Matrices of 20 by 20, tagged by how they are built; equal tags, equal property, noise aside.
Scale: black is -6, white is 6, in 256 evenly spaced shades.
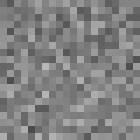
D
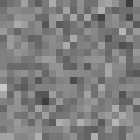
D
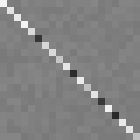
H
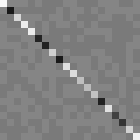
H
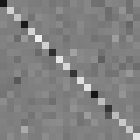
H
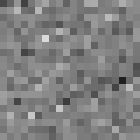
D
